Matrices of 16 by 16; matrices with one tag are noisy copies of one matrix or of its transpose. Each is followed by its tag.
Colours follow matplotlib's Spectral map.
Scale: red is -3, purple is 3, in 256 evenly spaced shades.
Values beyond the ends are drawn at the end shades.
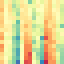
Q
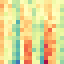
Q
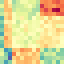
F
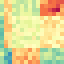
F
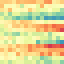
Q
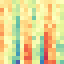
Q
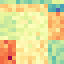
F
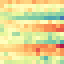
Q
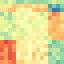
F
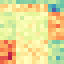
F
